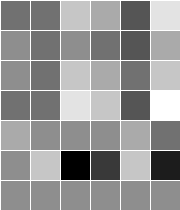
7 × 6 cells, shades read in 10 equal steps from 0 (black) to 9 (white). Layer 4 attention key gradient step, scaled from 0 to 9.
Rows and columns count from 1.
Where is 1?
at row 6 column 6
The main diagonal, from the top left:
4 4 7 7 6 1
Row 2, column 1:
5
